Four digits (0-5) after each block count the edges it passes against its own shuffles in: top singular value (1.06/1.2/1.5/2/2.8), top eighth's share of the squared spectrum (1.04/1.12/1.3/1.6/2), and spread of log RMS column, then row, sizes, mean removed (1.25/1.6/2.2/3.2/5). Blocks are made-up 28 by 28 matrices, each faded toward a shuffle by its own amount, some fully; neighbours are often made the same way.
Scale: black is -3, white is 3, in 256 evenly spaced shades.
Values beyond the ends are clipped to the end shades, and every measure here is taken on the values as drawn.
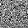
2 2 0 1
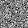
0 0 0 0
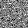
0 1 0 0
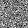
0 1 0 0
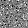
0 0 0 0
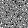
0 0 0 0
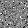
0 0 0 0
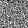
0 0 0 0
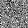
2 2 0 0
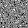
2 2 1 0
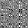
3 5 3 1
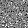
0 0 0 0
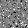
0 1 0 0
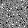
0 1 1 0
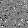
0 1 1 0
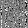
2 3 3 0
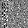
2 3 3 0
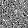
1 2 0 0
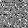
2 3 0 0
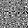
3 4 1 2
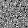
1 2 0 0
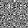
3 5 2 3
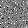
0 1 0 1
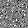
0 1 0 0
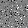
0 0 0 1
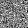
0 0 0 0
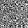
3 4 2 2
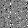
2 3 2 0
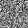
2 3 0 0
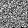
0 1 0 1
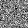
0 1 0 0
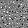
1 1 0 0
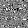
1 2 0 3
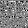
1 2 0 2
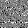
2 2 0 2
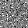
1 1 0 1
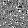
2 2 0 0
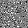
2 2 1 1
